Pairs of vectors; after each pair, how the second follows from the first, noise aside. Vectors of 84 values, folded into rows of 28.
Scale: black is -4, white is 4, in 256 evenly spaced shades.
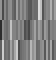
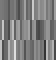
shuffled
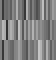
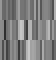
shuffled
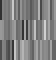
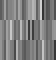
reversed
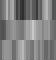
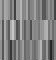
shuffled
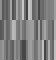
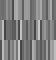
shuffled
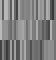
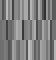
shuffled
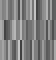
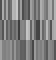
shuffled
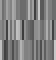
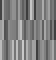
shuffled
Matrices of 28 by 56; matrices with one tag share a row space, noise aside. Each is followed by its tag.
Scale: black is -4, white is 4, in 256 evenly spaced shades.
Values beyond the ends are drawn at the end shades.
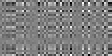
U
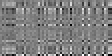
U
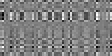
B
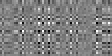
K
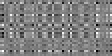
B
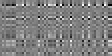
U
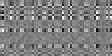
B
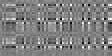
U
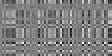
U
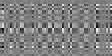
B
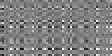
B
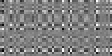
B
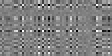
K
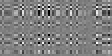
K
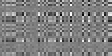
U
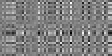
U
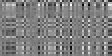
U
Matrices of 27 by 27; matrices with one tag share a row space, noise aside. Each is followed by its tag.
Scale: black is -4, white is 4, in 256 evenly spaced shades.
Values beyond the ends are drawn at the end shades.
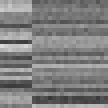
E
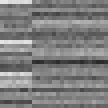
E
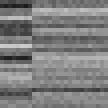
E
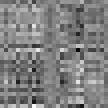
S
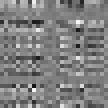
S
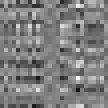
S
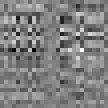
S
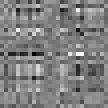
S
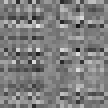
S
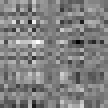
S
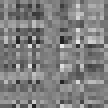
S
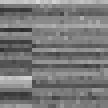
E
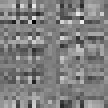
S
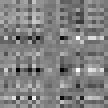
S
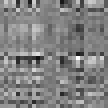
S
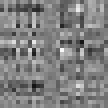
S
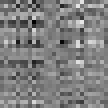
S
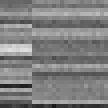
E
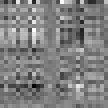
S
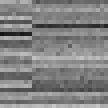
E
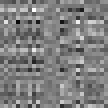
S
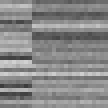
E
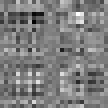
S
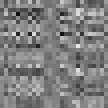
S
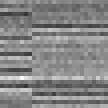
E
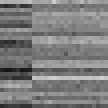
E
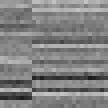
E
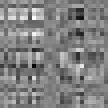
S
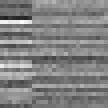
E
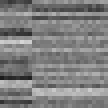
E
